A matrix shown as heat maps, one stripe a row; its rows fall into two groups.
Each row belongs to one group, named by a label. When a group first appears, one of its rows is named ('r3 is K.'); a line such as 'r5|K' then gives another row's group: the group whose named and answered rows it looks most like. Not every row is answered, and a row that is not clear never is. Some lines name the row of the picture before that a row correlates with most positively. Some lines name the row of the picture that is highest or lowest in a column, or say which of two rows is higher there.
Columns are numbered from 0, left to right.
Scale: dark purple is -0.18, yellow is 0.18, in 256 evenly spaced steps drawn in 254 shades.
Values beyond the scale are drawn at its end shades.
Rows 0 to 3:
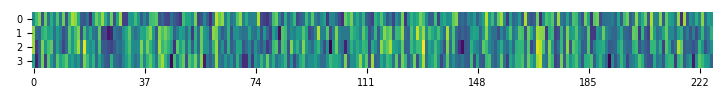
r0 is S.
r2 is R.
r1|R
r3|R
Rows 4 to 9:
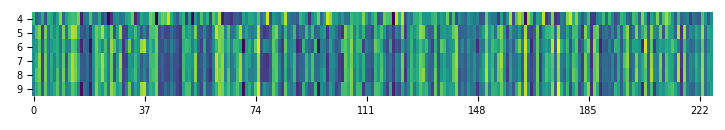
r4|R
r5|S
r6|S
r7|S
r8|S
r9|S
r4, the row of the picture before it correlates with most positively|1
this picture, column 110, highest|4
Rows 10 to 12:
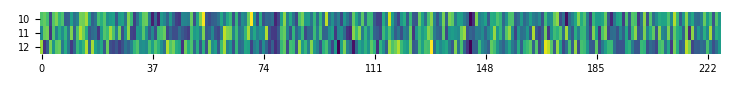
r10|S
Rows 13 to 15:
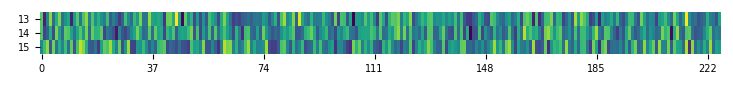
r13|R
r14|R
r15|S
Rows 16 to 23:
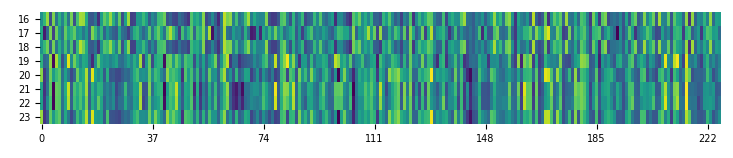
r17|R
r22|R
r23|R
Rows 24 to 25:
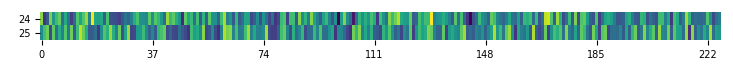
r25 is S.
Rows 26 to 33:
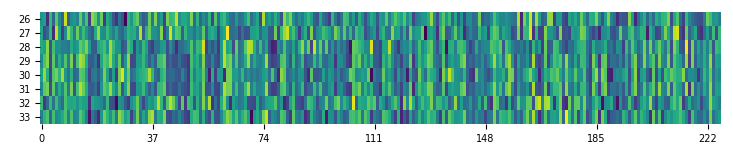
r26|R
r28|S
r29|S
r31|S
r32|R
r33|S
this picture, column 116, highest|28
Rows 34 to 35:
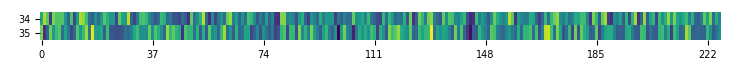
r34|S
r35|R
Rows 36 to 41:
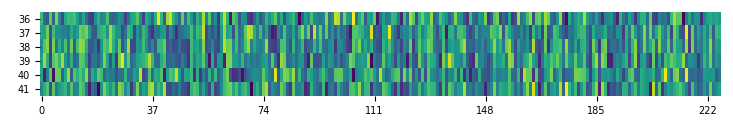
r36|R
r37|S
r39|S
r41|S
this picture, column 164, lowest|40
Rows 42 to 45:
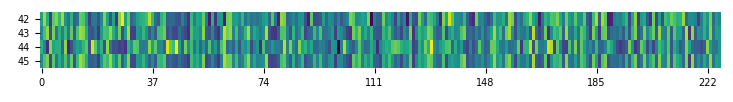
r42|S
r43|S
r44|R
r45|S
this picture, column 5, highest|42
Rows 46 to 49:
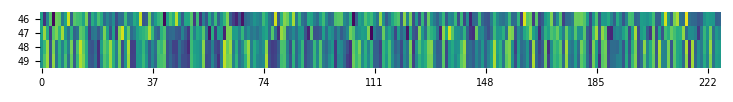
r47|S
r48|S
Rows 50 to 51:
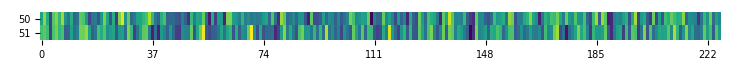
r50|S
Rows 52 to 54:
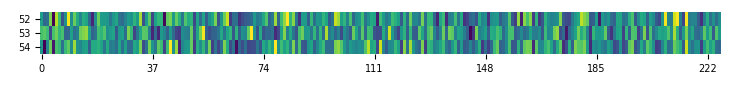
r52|R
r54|R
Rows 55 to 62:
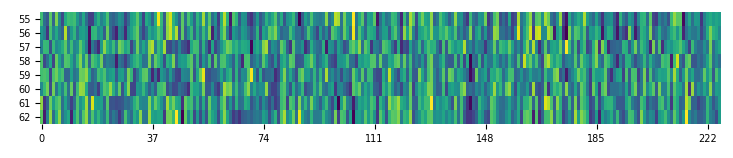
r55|R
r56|R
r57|S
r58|R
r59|S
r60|S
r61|R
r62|R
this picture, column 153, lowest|55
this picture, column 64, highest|55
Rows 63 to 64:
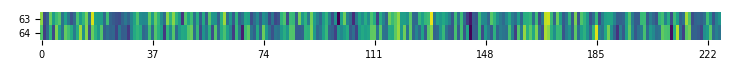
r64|R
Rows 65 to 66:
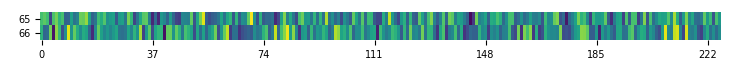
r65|S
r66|R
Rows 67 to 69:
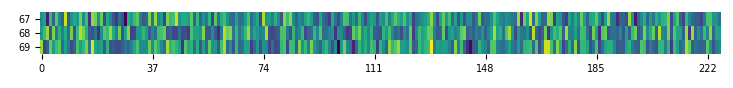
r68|S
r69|R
